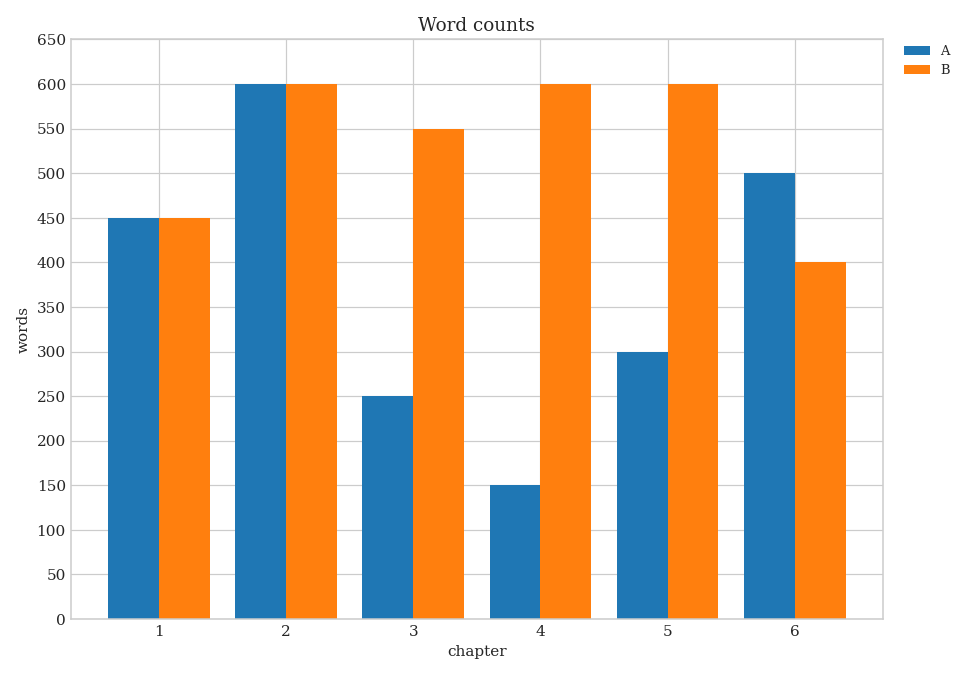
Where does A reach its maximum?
2
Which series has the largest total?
B
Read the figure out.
Title: Word counts
x-axis: chapter, ticks 1 2 3 4 5 6
y-axis: words, ticks 0 50 100 150 200 250 300 350 400 450 500 550 600 650
Legend: A, B
Values:
A: 450 600 250 150 300 500
B: 450 600 550 600 600 400
